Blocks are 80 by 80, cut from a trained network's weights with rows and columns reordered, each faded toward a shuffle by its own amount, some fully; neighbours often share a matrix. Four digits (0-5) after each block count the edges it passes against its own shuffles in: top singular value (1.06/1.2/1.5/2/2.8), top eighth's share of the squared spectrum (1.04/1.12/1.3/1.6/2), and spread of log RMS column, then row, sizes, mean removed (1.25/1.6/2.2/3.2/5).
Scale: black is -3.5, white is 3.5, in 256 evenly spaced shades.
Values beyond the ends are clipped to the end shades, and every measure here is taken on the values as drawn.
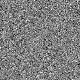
1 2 0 0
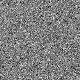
0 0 0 0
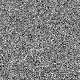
2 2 0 0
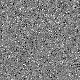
0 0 0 0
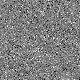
0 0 0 0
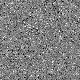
0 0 0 0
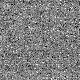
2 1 0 0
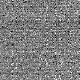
3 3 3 0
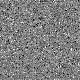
0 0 0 0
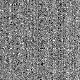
3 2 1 2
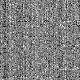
3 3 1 3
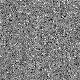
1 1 0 0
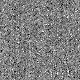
2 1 0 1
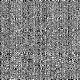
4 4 1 3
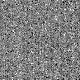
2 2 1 1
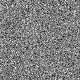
1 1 0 0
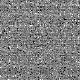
3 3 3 0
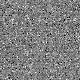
1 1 1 0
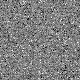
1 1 0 0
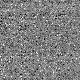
1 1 1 0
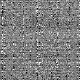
3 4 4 0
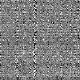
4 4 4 0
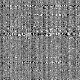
4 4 1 4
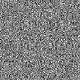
3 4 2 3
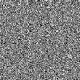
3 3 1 2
